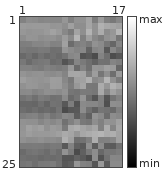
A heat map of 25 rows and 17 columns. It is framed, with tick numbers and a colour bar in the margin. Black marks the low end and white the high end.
On average the colour sits 50% of the way up the scale. Horizontal stripes repeat 3 times down the table. A vertical seam about 40% of the way across splits the table, and the left part is calmer.
